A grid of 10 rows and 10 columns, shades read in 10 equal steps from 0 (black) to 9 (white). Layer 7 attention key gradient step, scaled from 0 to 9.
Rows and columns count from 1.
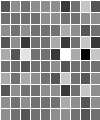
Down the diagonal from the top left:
3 4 5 4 4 5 7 4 3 4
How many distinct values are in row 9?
4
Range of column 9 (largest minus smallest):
7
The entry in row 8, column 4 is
4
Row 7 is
6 4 6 5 4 3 7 4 3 5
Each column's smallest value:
3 3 2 4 4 2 2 4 0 2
